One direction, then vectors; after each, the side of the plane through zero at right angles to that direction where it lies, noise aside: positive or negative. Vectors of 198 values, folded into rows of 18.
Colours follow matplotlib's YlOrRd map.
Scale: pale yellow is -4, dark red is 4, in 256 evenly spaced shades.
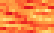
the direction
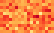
negative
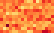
negative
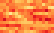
negative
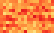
negative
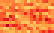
negative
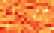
positive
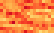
positive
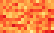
negative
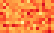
negative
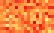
positive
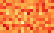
negative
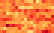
negative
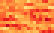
negative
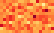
negative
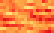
negative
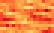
negative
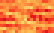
negative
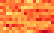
negative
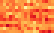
negative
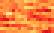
negative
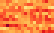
negative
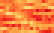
negative
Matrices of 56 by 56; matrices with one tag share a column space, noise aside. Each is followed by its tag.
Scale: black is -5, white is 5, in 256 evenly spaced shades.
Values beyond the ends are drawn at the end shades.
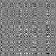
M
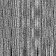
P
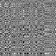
M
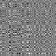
M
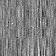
P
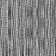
P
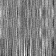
P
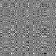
M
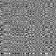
M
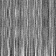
P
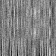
P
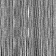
P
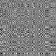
M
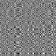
M
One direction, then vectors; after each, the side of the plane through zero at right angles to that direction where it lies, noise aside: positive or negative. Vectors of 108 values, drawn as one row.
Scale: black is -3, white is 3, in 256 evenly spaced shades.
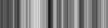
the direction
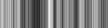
negative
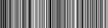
positive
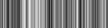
positive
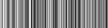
negative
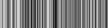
negative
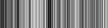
positive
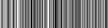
negative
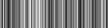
positive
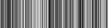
positive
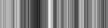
negative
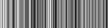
negative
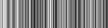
negative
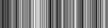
positive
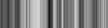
positive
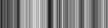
positive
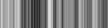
negative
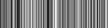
positive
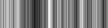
negative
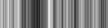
negative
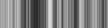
negative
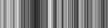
negative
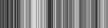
positive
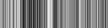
negative
